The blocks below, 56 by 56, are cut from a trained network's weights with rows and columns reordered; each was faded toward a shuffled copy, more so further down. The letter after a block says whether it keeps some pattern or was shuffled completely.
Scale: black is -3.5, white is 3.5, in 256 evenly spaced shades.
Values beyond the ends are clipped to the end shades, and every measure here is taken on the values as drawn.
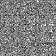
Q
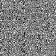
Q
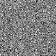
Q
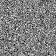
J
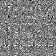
Q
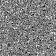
J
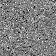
J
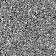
J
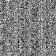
Q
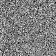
J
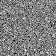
J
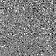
Q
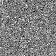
J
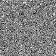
Q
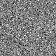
J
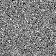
J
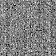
Q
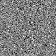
Q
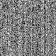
Q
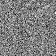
J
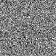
Q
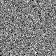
J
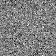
Q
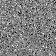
J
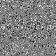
Q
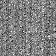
Q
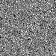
J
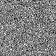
J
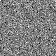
J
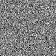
Q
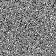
J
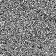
J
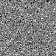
Q
